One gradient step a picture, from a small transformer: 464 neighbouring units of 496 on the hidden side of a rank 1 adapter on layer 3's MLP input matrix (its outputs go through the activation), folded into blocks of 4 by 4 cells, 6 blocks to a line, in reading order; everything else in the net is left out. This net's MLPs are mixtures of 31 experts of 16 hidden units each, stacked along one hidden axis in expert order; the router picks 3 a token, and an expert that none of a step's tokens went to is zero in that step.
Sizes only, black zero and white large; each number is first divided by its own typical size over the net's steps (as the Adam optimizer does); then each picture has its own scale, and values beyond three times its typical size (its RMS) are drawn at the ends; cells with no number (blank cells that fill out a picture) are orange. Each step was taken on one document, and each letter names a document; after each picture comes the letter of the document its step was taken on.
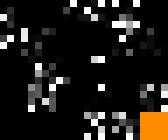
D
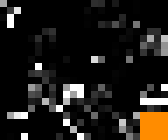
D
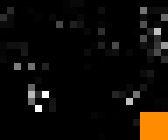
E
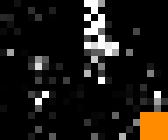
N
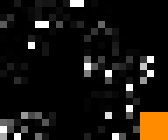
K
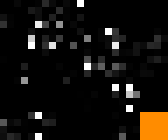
K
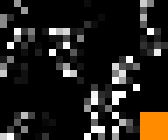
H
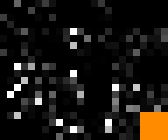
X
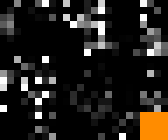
N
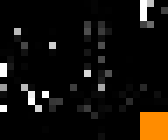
E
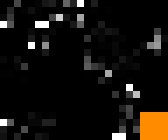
K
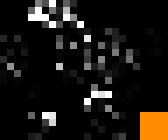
H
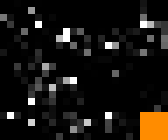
X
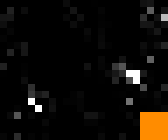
E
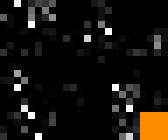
X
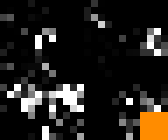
D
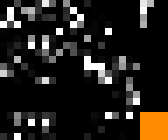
H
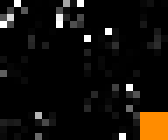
K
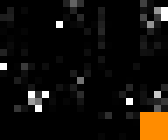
E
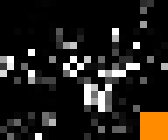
H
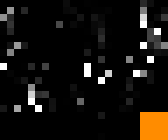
E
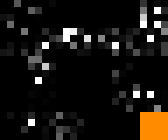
X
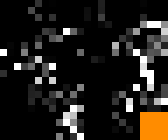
X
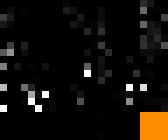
E
